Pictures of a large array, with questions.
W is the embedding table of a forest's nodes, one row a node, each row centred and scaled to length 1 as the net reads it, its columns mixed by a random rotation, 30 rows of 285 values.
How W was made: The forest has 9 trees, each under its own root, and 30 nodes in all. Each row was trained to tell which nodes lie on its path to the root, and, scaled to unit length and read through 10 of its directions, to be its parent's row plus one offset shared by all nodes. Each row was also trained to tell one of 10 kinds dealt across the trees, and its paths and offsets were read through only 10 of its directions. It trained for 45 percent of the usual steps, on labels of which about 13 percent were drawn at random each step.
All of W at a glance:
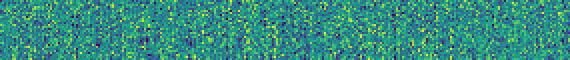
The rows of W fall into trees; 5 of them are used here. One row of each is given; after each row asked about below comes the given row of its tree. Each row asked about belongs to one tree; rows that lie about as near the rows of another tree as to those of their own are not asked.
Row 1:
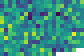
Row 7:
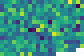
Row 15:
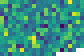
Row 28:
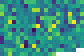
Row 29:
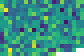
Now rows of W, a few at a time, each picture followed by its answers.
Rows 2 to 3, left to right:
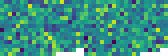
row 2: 29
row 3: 28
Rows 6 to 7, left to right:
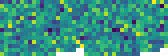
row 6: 29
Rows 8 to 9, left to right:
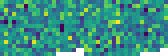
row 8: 28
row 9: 29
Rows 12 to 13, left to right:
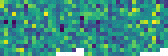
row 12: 28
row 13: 28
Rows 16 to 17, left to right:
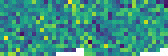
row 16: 7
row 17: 29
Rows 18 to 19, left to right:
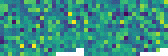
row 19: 15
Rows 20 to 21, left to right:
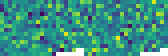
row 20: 15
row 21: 15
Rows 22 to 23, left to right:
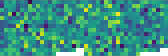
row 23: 29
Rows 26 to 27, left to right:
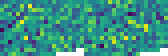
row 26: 28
